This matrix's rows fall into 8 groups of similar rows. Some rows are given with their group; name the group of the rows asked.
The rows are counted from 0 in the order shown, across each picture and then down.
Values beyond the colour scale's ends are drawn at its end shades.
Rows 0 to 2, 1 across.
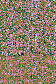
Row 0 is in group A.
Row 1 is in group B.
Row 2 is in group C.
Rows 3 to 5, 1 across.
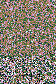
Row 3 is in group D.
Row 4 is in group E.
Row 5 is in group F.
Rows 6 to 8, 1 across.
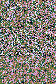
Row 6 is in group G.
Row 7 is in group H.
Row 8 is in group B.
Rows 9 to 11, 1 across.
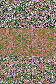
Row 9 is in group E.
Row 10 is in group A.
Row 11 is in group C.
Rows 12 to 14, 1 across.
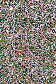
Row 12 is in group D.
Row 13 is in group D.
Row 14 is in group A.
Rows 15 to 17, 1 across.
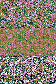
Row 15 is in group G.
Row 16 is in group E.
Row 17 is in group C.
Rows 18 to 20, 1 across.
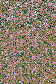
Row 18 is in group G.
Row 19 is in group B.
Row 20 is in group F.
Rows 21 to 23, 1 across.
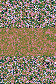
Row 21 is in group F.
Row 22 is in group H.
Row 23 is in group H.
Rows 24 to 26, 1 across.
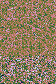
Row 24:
G
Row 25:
F
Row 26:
G
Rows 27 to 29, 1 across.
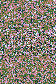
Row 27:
C
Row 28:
C
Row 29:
D
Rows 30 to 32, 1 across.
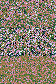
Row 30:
G
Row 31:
B
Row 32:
D
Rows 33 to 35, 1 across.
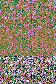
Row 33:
C
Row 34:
A
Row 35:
C
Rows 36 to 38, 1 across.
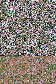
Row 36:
D
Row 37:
G
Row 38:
C
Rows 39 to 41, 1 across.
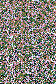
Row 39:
F
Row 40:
D
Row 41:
D
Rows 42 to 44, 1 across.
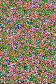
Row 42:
G
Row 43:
D
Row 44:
G
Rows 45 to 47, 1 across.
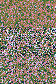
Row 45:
H
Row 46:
D
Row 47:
B
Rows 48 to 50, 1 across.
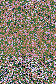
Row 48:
E
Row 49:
H
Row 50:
A
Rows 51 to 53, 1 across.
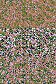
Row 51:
F
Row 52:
F
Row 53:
B
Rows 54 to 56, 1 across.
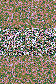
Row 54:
A
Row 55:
C
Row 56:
D
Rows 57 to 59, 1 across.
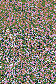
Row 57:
A
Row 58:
F
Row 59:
D
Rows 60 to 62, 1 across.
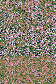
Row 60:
A
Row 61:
D
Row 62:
D
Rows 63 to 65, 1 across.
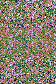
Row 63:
C
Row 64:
A
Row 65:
E
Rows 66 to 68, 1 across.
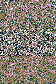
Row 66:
D
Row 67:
H
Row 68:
G
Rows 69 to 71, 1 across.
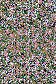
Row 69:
G
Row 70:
B
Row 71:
B
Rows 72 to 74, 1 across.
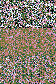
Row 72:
H
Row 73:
D
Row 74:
F
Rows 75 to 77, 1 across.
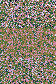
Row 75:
D
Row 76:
H
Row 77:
A
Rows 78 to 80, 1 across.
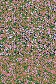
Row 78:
E
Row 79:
E
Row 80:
G
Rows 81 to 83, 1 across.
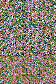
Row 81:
A
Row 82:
B
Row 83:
F
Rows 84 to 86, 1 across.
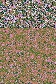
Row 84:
F
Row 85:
B
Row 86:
H
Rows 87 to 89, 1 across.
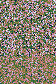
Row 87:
C
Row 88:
F
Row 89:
A
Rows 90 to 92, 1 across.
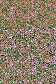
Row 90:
G
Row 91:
E
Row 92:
C
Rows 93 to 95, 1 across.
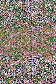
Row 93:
A
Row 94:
C
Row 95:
C
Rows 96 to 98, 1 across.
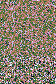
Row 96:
D
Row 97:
A
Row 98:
E
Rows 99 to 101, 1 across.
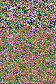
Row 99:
G
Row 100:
D
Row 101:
H
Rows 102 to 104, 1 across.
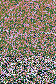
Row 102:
C
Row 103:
D
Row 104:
G
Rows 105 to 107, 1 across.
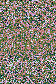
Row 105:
F
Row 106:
E
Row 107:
D
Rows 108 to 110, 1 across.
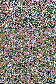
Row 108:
D
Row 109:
C
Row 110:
E
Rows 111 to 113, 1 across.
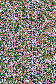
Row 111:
F
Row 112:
C
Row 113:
C
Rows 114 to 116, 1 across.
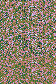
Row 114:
A
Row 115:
A
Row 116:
A
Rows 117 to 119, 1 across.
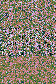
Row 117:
A
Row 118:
B
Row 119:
B
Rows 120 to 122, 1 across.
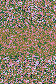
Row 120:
A
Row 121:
G
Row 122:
C
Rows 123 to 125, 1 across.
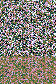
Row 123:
C
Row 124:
A
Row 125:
A
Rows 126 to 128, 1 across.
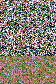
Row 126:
E
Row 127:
D
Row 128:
F
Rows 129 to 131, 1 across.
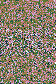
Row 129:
C
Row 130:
A
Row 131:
H
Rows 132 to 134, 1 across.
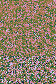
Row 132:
C
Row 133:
F
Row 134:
B
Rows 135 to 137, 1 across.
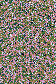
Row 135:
E
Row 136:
B
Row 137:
F
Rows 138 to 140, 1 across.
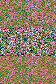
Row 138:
A
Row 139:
G
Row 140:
A
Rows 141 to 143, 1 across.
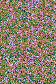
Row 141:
A
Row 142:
G
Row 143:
D
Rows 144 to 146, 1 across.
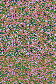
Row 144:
B
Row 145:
H
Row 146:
A
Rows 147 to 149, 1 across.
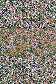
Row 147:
F
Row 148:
G
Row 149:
A
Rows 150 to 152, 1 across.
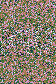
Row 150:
D
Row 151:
G
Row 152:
H
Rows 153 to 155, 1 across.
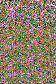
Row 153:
D
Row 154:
E
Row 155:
E
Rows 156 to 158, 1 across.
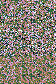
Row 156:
C
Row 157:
A
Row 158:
F
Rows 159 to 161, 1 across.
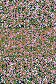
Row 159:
B
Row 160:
C
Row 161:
G
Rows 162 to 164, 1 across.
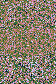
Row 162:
E
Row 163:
E
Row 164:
A
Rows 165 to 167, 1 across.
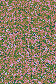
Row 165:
E
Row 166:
F
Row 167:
C
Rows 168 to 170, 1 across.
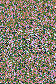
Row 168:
H
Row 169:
A
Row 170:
E
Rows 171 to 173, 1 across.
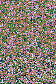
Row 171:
C
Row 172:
G
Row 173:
H
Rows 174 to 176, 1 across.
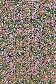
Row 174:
C
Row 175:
B
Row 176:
B
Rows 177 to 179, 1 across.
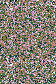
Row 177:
D
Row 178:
G
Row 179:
D
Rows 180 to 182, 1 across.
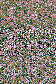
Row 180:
G
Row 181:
E
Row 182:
F
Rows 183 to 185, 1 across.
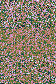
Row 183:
D
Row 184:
B
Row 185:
E
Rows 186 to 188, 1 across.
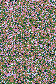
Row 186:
D
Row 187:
E
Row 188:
G
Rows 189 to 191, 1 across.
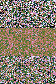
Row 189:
E
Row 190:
A
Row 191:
E
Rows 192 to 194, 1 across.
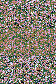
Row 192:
E
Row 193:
E
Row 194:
B
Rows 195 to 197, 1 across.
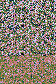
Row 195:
B
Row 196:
B
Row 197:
C
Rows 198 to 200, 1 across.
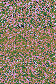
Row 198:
B
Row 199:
E
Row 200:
F
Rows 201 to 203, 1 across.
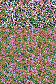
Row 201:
D
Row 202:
G
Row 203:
G
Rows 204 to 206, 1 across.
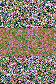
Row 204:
H
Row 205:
A
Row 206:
G
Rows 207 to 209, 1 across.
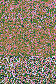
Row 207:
C
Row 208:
E
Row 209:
D
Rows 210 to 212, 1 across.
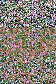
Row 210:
C
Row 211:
F
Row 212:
H
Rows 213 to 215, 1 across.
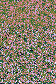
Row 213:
B
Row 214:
G
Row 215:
H
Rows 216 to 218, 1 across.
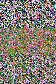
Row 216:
F
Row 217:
H
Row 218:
F
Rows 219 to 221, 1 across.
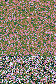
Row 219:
E
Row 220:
H
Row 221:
B
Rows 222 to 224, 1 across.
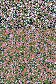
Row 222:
G
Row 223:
B
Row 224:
H
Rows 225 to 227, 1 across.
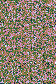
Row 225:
C
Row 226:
C
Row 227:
H
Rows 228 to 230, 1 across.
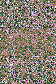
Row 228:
H
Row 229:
D
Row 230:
D
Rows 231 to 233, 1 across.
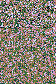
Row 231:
H
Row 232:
C
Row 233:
E
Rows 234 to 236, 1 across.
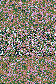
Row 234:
A
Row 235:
H
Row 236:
G
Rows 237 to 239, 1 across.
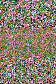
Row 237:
C
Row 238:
D
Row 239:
E
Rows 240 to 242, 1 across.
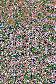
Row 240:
H
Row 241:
B
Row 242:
C
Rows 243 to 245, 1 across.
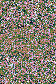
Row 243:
G
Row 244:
E
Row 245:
D
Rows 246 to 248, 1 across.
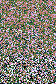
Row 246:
G
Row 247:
A
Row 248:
G
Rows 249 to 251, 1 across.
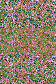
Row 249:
D
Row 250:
H
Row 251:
D
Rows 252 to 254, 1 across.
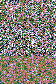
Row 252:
D
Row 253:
A
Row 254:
G
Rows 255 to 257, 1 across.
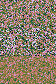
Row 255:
B
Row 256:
F
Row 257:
E
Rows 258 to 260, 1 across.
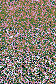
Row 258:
D
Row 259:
D
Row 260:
F
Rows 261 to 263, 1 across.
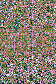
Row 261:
H
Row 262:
C
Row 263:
G
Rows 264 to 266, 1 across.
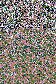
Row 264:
H
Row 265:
D
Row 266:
F
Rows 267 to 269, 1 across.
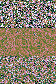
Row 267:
H
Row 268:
F
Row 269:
D
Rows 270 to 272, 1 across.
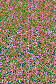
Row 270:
A
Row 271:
G
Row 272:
B
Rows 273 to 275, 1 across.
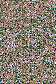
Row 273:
C
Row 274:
F
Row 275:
H
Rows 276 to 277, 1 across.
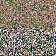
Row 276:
E
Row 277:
C
